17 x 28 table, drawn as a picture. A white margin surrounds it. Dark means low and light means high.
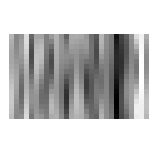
There is no overall slope. Streaks run downward. The values follow a bell shape.
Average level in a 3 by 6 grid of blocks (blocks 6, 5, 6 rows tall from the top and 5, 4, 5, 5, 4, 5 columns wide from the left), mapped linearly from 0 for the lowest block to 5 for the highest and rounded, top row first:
333204 | 322104 | 433205
